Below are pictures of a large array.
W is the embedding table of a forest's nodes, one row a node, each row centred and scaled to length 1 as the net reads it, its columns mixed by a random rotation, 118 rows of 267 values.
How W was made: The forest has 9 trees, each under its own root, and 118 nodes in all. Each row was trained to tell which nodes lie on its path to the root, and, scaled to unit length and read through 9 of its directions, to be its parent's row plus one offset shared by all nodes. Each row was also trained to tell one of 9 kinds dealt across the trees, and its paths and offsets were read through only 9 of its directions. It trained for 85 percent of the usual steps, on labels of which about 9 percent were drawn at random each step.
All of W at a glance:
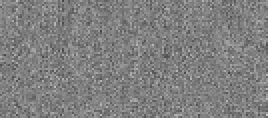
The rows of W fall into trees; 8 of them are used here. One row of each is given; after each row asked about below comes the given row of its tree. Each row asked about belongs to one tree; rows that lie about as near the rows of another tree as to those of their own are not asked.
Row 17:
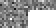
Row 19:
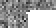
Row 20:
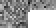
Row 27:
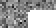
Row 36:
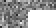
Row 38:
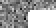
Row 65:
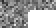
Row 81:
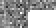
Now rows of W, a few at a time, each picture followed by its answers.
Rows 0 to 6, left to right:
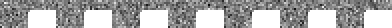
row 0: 36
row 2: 81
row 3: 38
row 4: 36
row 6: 19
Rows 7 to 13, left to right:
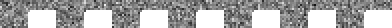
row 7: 65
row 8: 36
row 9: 36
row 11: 36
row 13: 36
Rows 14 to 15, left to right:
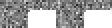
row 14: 27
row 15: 81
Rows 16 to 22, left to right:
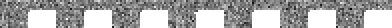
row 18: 36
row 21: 38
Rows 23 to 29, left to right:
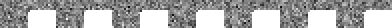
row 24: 17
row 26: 27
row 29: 27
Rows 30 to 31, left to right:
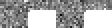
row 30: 27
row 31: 38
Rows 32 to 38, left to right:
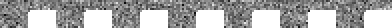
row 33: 19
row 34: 81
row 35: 38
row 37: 19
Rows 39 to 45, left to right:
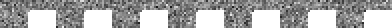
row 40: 17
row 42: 36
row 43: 20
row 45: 19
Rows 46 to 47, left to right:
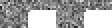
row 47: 19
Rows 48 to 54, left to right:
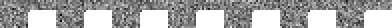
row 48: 19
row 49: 27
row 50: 19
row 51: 81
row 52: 17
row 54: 20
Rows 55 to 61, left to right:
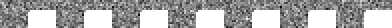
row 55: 81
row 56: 27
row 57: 27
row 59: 27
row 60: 81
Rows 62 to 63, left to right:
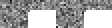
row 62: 20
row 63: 36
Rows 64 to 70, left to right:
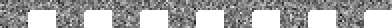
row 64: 19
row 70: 27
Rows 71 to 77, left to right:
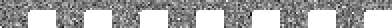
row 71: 27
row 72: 27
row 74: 17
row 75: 38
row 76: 36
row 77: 36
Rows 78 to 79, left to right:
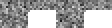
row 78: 81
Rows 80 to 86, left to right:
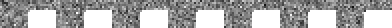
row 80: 65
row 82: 38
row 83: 17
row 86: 20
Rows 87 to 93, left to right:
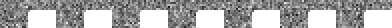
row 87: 17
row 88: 81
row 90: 20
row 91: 36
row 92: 36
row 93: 81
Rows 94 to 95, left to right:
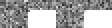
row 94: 27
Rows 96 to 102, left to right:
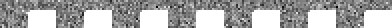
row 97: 38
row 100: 27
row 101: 17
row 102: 81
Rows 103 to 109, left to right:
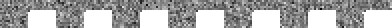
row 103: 20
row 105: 20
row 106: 81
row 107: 81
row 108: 81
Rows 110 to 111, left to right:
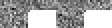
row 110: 19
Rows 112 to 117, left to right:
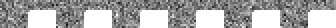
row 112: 17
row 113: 36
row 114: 81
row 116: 17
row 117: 27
